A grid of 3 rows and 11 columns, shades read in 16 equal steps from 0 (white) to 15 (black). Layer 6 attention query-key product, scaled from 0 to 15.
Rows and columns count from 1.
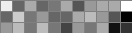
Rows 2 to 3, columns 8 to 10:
4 6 10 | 8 5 14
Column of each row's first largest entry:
7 11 10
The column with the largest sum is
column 10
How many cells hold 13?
0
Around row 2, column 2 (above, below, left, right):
9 4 9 8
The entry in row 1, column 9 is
5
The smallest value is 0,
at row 1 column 11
